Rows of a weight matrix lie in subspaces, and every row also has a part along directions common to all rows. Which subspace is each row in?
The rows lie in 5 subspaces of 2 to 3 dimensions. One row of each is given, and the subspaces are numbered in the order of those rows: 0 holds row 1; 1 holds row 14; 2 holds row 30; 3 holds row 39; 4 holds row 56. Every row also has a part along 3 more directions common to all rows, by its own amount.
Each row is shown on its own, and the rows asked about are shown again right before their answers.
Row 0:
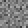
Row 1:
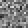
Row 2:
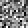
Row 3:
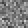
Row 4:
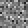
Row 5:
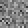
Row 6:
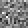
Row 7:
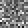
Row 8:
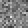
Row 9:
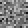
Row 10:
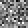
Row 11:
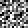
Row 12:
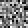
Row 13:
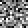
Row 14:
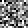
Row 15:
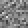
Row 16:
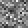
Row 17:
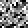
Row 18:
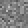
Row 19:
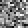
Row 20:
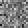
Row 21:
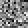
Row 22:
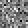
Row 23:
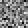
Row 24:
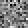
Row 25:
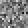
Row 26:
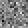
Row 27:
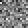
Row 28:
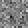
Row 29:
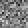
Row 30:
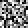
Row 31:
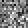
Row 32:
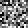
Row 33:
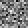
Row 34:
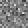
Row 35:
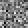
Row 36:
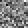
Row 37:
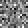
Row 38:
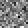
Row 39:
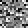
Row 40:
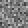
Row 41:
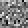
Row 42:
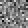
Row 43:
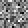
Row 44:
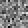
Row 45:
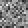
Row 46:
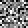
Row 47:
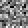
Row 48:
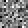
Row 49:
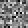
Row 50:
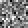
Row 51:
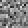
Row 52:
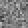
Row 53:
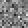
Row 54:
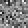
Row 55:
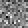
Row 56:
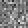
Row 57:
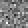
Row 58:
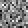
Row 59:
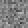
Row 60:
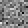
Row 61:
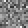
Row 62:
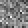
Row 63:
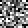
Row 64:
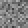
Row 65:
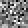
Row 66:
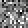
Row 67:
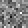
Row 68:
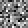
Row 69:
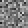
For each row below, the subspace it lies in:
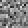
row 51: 0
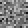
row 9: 3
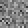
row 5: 1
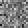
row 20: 1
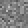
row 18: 2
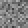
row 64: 2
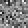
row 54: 4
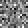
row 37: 1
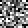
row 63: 3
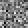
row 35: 2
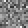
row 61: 0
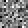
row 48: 0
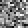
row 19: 3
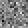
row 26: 0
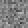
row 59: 4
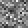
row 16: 3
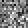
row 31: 4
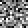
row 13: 3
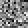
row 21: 2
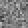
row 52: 0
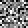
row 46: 3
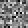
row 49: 2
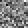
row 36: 1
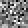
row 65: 3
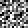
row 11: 4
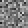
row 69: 1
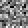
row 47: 0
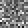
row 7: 1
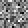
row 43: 2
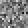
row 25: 2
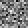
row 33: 3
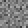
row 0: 0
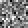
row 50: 2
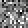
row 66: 4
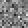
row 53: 0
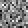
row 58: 0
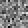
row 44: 2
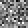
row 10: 3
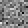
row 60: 1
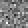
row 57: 4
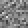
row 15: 4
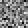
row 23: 1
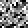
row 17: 0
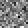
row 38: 0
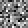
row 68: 2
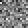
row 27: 3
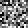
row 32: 4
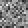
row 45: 0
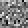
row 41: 4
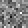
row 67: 4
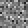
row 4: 1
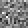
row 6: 4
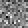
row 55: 4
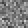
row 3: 1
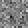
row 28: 4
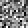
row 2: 0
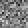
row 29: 4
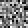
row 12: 2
